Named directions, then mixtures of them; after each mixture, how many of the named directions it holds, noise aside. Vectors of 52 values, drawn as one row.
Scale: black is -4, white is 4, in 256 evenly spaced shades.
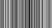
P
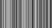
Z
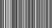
two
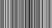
one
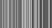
two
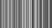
two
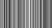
one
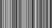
one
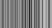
two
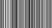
two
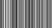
two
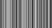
one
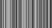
one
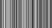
one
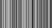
one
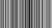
one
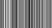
two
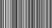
two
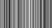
one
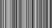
one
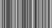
one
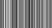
two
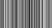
one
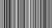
two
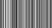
two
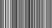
two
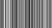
two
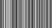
two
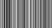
two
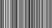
two
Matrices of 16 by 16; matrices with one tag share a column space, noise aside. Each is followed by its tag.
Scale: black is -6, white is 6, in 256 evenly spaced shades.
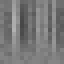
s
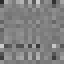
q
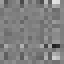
q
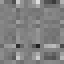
q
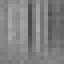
s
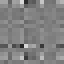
q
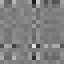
q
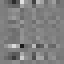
q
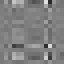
q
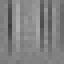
s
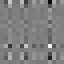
q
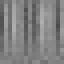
s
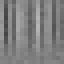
s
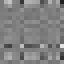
q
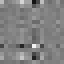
q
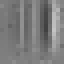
s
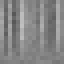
s
